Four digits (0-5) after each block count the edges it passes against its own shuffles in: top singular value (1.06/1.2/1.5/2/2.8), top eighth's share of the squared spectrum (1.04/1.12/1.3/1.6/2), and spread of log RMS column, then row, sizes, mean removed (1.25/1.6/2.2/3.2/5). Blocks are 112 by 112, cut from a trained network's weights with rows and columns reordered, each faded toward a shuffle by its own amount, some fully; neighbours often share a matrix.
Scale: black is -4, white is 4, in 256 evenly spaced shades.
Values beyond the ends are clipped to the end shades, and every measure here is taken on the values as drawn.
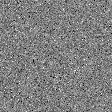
0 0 0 0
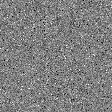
2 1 0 0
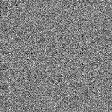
3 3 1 1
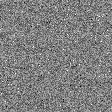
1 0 0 0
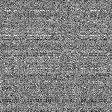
4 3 1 2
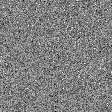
0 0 0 0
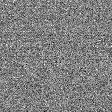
2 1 0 0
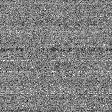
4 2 0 2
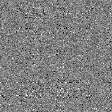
3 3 2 2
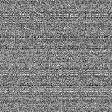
4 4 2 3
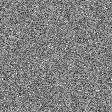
0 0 0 0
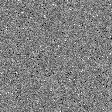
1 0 0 0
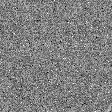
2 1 0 0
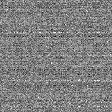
4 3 1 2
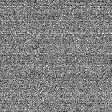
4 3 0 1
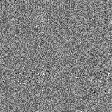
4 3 1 1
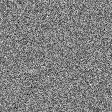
0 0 0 0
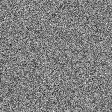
0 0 0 0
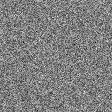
1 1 0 0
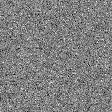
2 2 0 0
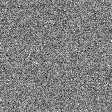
1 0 0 0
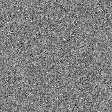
2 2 0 0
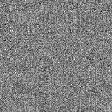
4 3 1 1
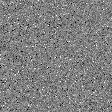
1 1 0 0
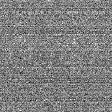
4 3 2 2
